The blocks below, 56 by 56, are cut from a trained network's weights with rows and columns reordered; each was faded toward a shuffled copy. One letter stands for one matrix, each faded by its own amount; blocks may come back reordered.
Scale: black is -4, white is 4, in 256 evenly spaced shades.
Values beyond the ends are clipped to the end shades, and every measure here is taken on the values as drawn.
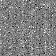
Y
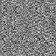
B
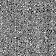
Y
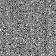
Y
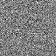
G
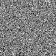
G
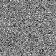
G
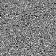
G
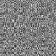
B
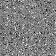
Y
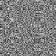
B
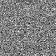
G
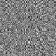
B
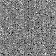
Y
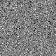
G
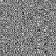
B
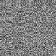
B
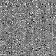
Y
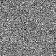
G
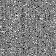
Y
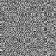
B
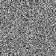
G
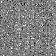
Y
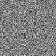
B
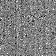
Y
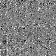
Y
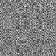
B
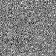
G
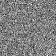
G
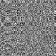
B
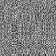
B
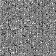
Y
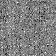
Y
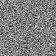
G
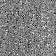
Y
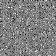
Y
